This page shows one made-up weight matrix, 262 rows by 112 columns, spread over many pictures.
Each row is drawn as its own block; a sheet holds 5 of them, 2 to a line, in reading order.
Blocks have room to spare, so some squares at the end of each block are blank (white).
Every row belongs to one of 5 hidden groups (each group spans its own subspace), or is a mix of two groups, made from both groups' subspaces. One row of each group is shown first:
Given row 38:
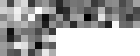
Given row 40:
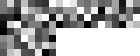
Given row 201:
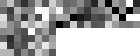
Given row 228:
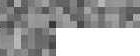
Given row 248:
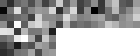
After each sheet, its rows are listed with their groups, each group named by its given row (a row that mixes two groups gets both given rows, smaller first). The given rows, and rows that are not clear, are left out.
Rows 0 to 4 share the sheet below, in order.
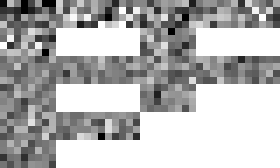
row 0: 38
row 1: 201
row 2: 201
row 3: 228
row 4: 38
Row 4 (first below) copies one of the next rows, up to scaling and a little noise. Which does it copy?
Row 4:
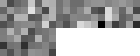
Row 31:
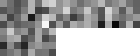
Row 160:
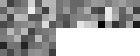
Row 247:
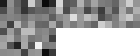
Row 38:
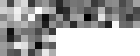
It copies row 160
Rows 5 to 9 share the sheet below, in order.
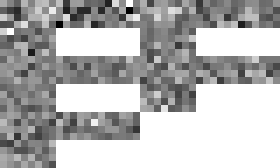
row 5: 201 and 228
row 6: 38
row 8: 228
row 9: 248
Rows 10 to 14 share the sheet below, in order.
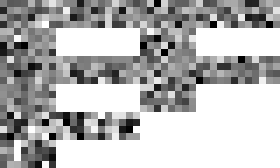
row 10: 38 and 248
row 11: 228
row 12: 38
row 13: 40 and 228
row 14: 228
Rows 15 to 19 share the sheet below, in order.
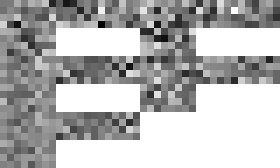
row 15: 40
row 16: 248
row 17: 201
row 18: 40
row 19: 201
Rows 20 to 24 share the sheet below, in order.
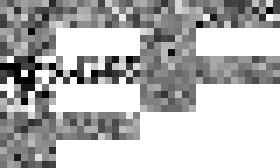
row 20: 201
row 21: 201
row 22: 38
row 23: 248
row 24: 38
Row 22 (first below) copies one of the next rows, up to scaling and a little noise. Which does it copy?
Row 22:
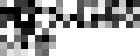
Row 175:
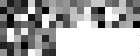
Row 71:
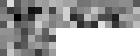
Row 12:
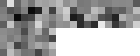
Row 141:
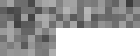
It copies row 141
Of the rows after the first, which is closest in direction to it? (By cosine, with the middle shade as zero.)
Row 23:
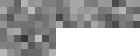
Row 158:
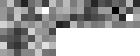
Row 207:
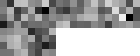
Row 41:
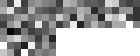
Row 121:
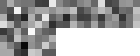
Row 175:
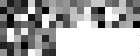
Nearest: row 175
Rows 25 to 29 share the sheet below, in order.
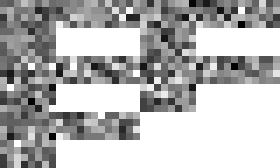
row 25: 201
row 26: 40
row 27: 248
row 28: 248
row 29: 228
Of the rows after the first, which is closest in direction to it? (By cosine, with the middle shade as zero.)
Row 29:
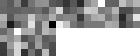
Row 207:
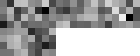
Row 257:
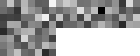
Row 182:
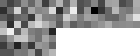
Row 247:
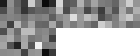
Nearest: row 207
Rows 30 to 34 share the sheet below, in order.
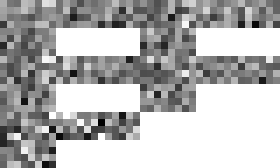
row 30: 38
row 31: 38
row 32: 38
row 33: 40
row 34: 40
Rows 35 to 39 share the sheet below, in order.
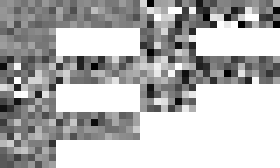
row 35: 248
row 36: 38
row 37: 248
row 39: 248
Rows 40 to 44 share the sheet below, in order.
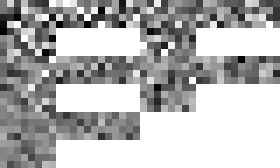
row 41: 228
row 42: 40 and 201
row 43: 228
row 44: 40
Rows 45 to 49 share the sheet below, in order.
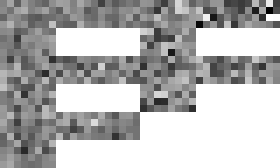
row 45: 228
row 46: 201
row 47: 40
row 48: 38 and 248
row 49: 38 and 248
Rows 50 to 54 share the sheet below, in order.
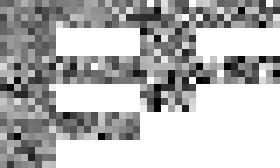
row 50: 201
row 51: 40
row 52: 248
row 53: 228
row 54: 40
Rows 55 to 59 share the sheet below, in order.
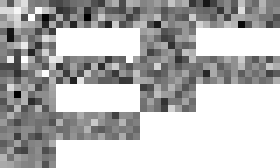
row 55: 38
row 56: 40
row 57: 40 and 228
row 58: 201
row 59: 38 and 248
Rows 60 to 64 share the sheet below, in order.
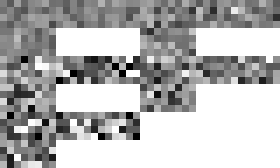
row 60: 228
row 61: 248
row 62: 201
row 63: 40
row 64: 38
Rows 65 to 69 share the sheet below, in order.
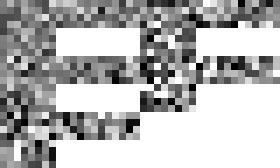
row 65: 40
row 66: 40
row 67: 38 and 228
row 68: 248
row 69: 228
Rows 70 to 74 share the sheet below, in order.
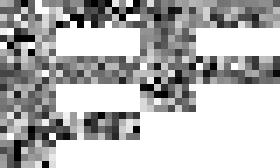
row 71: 38
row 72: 40
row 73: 248
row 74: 228
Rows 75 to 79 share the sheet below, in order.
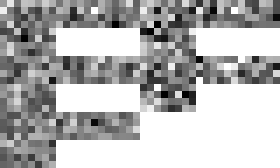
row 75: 38 and 248
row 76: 248
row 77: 228
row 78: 228 and 248
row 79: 248
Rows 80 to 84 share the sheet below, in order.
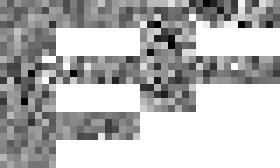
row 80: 228
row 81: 40
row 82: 38
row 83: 248
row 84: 38
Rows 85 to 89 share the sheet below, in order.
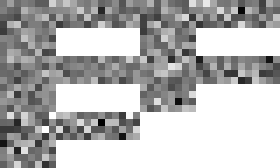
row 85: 40
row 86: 40
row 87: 40
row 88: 38
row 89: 40
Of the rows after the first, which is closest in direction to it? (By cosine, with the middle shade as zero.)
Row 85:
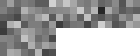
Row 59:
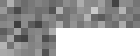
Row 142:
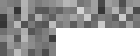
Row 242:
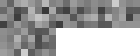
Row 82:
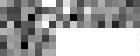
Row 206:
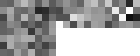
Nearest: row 142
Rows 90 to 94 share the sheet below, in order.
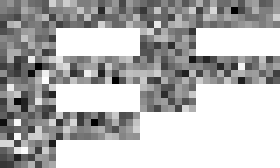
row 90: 40
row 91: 248
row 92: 38
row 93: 40
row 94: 248
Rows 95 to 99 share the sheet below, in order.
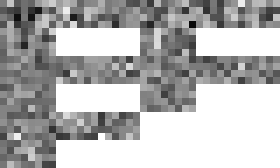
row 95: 38
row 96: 228
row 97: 201
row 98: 40
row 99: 40
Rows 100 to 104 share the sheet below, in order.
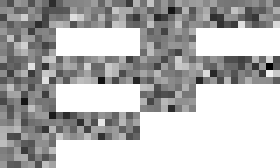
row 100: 38 and 201
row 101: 38
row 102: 38
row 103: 201
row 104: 40
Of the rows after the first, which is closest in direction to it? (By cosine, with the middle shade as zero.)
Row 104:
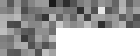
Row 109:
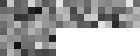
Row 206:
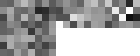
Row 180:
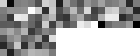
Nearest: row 180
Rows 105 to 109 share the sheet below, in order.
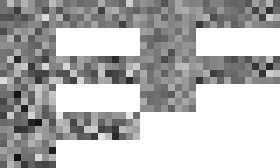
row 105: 40
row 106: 201
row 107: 228
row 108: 201
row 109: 38
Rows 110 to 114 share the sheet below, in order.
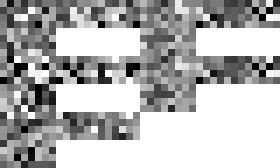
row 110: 38
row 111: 201
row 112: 228
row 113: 201
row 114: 38 and 40
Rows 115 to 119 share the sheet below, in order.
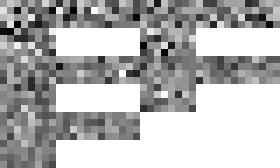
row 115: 248
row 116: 228
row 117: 201 and 228
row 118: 248
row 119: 38
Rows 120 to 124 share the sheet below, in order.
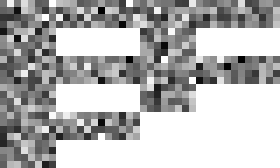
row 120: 40
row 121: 201
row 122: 38
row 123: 228
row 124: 40
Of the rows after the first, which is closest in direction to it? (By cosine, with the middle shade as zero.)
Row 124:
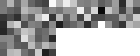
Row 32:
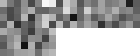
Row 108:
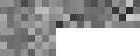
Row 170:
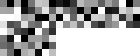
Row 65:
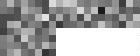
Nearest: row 65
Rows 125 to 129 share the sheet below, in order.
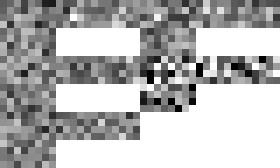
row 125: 38
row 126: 228
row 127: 38
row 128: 248
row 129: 40
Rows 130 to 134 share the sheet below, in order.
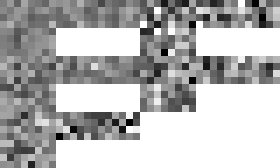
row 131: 201 and 228
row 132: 248
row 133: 228
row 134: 201
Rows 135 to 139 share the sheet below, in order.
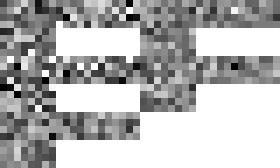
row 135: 201
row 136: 248
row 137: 40 and 248
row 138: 248
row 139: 228
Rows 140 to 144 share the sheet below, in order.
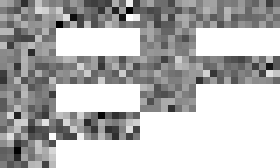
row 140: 201
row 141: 38
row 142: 40 and 201
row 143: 201
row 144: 228
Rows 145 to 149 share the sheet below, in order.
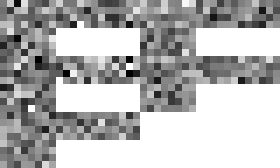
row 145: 228
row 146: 38
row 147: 201
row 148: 40
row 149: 40
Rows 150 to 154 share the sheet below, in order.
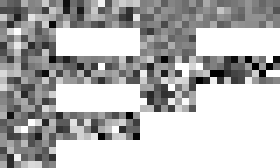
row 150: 228
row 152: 40
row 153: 201
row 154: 38
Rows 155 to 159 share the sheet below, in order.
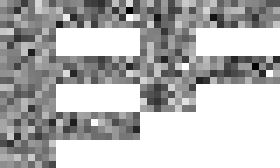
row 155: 201
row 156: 38
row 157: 201
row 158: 201 and 228
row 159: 248
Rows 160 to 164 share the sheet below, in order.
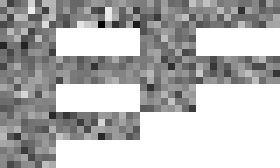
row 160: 38
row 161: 40
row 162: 248
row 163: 248
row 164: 40
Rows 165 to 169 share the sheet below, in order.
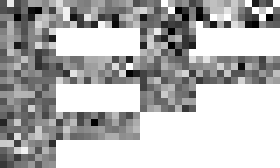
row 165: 38
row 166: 201 and 248
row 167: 201
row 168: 40
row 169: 248
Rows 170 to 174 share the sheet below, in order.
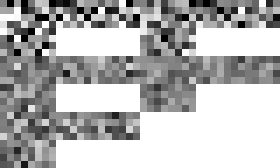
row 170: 40
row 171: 40
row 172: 201
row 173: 228
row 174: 228
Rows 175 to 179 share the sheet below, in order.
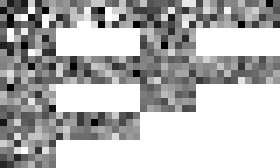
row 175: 38
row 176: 38
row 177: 248
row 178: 40
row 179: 248
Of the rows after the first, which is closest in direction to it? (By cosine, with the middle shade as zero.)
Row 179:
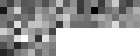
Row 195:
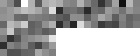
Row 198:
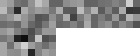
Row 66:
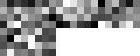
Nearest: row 66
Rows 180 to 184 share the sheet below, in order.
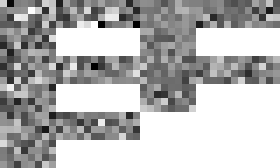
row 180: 38
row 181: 201
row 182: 248
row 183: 38 and 248
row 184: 40
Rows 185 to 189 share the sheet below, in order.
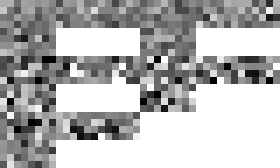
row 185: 248
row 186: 201
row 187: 38
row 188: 228
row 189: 38
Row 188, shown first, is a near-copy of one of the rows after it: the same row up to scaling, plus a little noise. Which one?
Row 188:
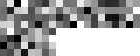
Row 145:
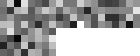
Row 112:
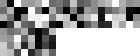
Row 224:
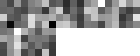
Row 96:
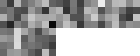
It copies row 145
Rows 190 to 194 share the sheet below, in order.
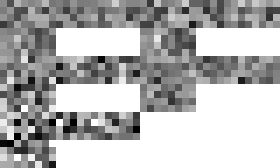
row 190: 228
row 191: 228
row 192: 38 and 228
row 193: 40
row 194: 248
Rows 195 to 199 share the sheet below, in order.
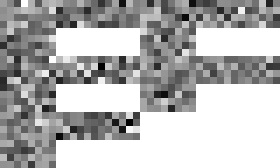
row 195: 38 and 228
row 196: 40
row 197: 40
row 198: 201 and 248
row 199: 201
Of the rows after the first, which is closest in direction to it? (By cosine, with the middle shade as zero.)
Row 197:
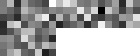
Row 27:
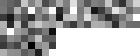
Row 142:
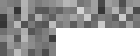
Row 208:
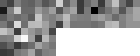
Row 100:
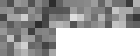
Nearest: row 142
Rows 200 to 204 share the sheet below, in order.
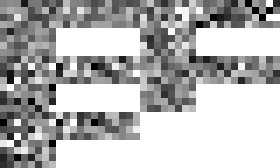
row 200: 228
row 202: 248
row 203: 40
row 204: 248
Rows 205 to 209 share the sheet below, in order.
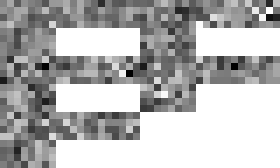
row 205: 228
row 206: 201
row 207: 201 and 228
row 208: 248
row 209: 228
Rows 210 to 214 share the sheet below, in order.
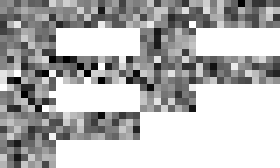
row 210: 40
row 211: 228
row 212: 40
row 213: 228 and 248
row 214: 228
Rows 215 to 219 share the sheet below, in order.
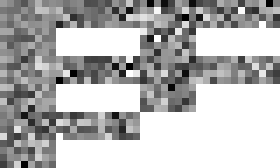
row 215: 201
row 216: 40
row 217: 201
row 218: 201
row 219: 228
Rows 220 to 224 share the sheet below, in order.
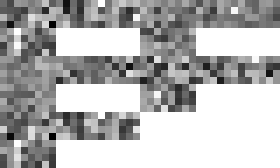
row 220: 228
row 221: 248
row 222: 201
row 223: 228
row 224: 228
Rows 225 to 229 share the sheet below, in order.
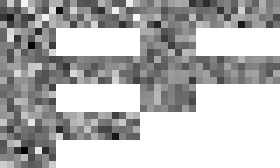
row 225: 40 and 248
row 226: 40
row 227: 38
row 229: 248
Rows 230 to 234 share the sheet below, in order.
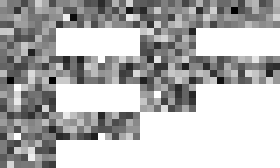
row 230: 201
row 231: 248
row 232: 228
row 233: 228
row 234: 40
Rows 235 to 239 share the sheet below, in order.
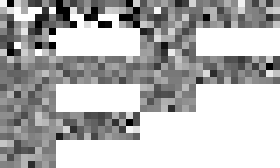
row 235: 38
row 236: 201
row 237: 40
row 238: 201
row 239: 201
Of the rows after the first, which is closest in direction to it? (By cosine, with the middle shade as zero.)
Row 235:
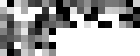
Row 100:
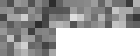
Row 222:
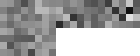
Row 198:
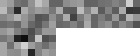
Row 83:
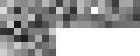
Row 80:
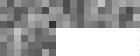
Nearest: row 100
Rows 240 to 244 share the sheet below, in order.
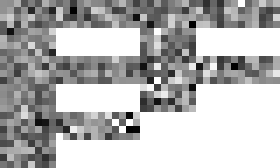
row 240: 248
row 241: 228
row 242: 228
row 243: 248
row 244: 201
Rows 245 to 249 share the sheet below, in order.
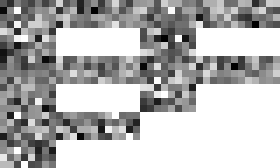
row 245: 248
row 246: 248
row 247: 38
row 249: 228
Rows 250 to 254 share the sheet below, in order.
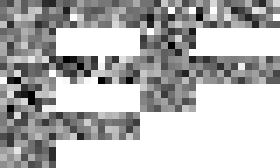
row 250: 38
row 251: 248
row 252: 40
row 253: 40
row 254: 228
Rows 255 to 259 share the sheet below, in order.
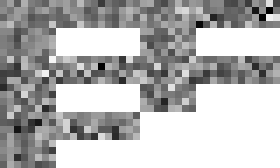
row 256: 201
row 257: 40
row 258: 201
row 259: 38
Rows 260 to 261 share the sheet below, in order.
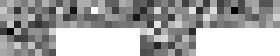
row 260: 248
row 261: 248
